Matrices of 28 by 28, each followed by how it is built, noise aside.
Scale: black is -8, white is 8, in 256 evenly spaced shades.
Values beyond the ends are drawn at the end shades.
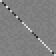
diagonal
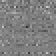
uneven rows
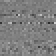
uneven rows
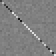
diagonal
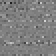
uneven rows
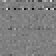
uneven rows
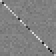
diagonal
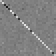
diagonal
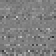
uneven rows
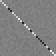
diagonal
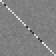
diagonal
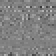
uneven rows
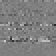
uneven rows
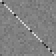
diagonal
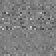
uneven rows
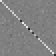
diagonal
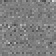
uneven rows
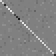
diagonal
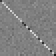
diagonal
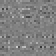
uneven rows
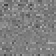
uneven rows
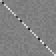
diagonal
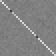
diagonal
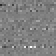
uneven rows
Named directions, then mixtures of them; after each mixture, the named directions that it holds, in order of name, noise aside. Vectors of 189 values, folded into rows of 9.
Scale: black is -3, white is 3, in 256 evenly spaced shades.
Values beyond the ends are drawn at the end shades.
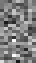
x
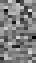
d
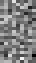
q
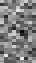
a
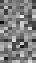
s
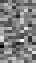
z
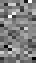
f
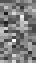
s, x, z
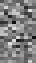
d, s, x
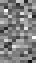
d, f, s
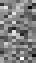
a, q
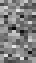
a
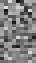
d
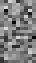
d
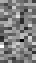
z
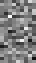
f, z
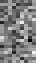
a, q, z
